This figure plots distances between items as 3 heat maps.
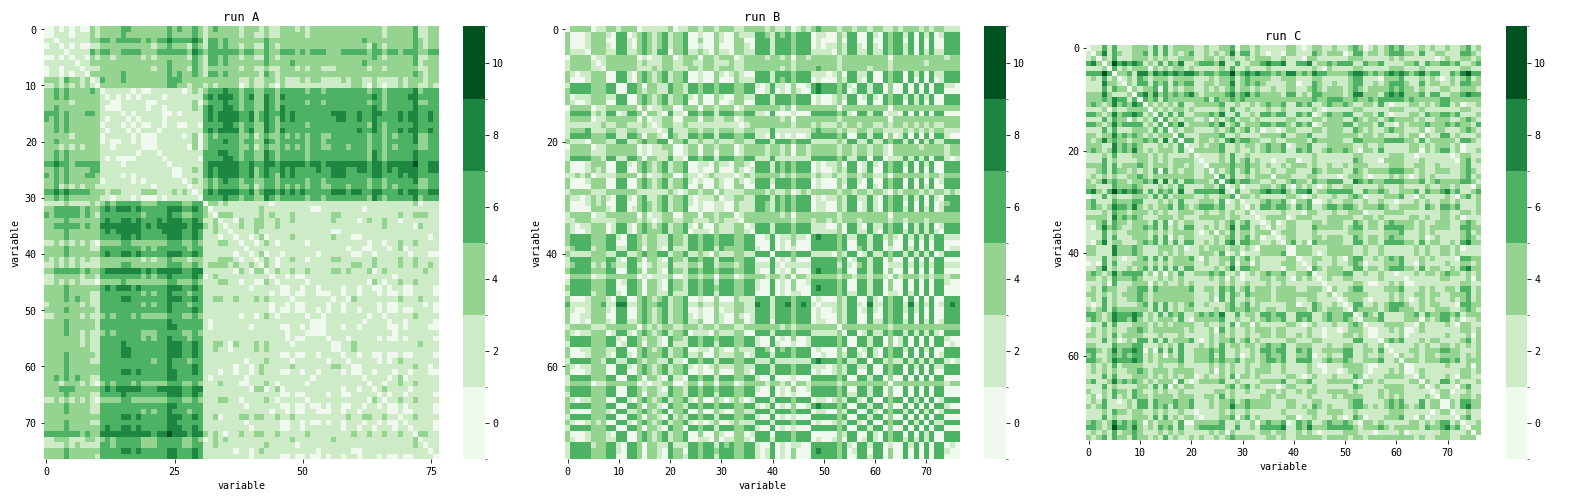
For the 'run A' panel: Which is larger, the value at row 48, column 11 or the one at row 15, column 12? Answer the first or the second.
the first
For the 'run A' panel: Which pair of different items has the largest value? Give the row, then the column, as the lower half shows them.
72, 24
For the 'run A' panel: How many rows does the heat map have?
77
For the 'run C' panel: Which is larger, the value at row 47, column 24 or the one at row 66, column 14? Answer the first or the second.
the first
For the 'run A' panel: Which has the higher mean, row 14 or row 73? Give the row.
14
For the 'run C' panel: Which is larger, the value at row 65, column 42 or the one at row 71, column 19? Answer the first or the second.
the first
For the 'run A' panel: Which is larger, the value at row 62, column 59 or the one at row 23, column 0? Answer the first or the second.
the second
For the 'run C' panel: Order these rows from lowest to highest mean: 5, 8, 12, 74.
12, 8, 74, 5
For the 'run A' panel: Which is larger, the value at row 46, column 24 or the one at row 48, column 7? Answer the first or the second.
the first
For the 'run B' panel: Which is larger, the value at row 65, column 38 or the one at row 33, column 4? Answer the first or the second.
the second
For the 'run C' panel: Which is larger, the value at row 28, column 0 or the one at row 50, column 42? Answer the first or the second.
the first
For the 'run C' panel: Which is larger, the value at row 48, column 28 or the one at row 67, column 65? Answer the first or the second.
the first
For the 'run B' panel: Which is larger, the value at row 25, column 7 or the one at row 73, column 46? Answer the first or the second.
the second
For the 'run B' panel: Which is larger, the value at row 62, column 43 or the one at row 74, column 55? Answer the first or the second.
the second
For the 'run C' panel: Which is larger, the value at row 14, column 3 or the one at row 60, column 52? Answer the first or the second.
the first
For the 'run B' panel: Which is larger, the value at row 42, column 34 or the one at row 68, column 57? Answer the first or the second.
the first
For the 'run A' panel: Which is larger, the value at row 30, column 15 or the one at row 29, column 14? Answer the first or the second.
the second
